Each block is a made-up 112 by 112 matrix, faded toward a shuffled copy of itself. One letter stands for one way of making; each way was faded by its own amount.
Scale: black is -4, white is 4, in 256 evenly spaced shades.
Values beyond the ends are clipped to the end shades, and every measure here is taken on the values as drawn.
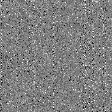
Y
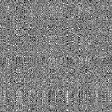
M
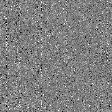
Y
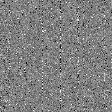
Y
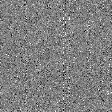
Y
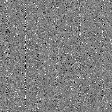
Y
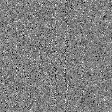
Y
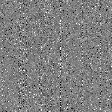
Y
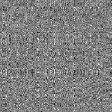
M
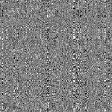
M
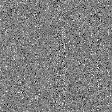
Y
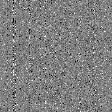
Y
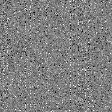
Y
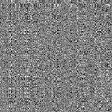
M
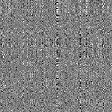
M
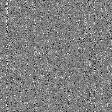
Y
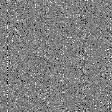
Y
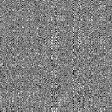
M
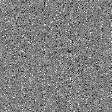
Y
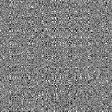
M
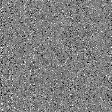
Y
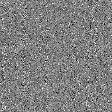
Y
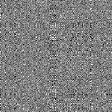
M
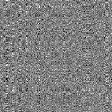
M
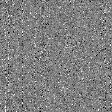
Y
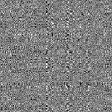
M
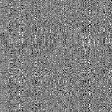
M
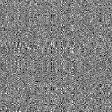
M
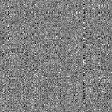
M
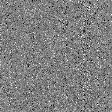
Y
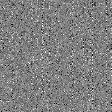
Y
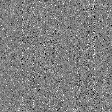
Y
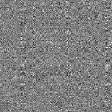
M
